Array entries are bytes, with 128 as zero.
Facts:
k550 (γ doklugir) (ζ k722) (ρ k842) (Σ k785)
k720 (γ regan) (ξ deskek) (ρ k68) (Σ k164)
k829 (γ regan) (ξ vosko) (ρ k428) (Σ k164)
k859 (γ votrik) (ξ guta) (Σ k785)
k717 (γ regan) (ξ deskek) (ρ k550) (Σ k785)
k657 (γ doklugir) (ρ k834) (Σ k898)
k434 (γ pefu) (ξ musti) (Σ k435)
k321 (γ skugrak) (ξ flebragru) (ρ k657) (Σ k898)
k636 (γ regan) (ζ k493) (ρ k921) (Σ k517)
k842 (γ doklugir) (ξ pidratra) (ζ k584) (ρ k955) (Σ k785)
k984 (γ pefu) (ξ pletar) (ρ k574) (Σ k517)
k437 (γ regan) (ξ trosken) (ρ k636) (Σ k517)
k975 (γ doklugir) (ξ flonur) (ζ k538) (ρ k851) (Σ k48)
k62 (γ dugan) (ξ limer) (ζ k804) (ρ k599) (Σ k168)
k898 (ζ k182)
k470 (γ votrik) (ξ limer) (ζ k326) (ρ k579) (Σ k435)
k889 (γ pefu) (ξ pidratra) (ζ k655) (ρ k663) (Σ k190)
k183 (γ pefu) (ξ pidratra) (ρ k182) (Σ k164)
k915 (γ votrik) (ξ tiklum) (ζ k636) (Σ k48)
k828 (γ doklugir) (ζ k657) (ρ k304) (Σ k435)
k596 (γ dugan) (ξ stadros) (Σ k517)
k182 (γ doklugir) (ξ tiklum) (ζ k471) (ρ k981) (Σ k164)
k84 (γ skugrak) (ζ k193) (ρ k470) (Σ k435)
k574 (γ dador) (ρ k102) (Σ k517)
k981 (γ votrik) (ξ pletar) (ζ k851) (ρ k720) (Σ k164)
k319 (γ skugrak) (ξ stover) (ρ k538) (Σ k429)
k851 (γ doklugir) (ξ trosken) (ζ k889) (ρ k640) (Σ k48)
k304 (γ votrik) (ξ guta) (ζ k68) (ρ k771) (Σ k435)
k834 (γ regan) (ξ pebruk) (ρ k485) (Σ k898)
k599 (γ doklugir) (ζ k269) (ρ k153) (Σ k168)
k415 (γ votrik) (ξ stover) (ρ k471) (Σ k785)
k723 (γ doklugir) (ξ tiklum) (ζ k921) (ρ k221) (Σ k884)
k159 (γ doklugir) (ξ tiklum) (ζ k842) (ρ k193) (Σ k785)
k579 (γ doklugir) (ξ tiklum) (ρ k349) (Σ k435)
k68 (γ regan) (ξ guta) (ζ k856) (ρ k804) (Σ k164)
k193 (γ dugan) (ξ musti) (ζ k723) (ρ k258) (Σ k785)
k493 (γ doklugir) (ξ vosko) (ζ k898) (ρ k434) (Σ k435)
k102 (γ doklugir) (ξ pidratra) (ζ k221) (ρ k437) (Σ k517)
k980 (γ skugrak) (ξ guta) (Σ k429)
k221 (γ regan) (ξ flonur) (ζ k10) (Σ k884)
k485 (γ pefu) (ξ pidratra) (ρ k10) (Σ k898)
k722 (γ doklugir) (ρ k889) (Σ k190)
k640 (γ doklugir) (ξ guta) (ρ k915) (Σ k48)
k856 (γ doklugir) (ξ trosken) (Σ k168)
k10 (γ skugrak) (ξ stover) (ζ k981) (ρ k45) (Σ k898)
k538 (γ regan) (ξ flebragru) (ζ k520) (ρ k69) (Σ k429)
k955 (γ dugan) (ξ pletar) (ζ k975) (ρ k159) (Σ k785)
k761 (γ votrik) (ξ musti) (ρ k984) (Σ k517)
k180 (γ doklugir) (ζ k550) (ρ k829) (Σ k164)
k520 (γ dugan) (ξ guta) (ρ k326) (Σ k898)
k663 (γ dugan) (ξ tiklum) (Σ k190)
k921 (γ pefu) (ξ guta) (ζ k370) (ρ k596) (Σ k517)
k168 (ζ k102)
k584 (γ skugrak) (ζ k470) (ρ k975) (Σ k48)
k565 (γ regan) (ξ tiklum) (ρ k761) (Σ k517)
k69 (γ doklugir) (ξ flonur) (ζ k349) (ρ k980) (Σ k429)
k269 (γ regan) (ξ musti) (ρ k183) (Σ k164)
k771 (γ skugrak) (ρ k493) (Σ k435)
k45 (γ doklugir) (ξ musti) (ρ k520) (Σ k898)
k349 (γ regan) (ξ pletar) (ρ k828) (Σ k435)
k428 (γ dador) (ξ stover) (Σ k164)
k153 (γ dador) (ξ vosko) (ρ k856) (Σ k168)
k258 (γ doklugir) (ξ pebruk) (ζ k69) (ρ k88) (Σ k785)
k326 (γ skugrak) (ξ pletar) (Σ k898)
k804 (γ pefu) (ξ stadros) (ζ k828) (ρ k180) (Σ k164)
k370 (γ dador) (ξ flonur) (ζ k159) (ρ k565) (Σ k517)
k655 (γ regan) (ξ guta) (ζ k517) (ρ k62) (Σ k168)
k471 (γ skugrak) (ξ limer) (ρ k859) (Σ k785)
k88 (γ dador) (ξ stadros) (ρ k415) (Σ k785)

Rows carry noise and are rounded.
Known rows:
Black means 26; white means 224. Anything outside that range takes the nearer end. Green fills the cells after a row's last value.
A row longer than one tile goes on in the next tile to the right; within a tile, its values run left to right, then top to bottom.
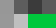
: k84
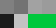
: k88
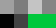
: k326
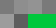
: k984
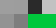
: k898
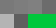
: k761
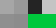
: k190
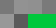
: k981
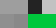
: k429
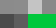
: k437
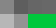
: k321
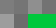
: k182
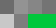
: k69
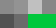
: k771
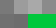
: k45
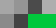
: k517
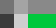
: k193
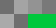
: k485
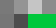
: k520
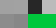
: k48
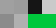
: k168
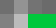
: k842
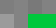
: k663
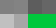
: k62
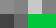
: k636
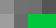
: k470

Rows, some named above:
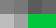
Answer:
k62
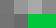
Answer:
k45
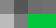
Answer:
k722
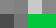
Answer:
k180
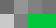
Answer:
k69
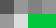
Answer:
k955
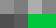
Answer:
k804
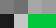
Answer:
k88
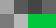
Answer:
k723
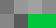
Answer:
k856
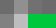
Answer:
k842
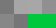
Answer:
k304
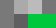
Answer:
k102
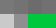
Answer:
k538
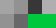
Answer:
k164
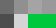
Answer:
k258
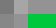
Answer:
k915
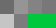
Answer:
k69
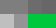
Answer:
k221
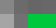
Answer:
k657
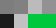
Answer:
k415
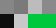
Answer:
k859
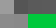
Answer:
k584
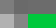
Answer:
k889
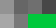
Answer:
k370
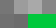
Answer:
k45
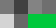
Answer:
k269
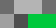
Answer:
k720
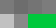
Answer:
k538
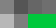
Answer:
k722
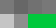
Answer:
k538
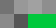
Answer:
k856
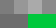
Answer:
k45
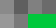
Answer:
k565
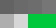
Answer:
k550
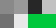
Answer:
k785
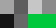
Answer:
k596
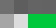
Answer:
k717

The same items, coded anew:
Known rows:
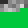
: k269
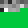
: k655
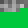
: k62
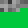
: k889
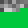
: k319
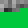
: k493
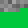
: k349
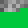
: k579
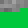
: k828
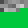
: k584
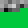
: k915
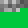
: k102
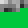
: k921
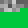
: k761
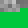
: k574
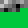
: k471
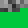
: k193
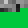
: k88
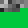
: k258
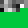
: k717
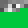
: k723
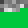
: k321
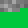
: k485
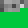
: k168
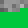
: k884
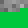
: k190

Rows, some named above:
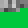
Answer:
k636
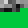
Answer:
k859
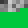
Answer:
k182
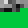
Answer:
k859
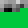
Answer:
k326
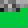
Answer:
k159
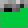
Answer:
k326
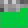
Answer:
k517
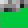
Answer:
k921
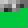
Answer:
k596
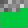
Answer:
k720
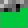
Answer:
k471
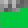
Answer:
k437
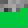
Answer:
k804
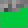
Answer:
k45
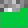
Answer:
k565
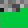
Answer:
k842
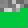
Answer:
k370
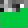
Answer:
k717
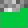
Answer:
k565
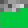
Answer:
k470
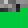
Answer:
k88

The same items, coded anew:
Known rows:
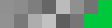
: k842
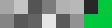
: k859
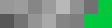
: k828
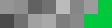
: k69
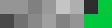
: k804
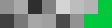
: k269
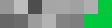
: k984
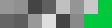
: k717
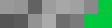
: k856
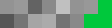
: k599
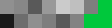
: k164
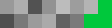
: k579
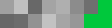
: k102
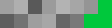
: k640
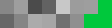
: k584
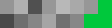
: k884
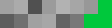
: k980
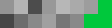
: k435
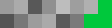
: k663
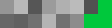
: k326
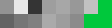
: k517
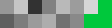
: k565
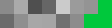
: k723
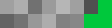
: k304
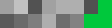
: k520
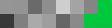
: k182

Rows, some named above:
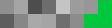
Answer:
k470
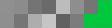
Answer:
k842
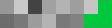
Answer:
k761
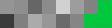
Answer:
k182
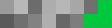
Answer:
k45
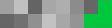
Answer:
k102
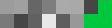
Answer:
k415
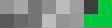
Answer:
k493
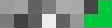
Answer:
k415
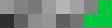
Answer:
k720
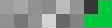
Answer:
k193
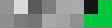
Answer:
k921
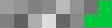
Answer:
k955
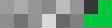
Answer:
k193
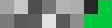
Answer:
k471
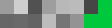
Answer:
k434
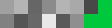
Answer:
k88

